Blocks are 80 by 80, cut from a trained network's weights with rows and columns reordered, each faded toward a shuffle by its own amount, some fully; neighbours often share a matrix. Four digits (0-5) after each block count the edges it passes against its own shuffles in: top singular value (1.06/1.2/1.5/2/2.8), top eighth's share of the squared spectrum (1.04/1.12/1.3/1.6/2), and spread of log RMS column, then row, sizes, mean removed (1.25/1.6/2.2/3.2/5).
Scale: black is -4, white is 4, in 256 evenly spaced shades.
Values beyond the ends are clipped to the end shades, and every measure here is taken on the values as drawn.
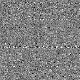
2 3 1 3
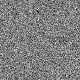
2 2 0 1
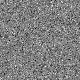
0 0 0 0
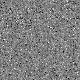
1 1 1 0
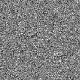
3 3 1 0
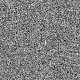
0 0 0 0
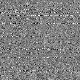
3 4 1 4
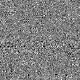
2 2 0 2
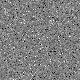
0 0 0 0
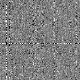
3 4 3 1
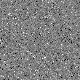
0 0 0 0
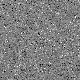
0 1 0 0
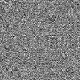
3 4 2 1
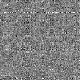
3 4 2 2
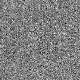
2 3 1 1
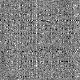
3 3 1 3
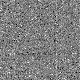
1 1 0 1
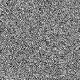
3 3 1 1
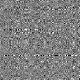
4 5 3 3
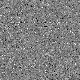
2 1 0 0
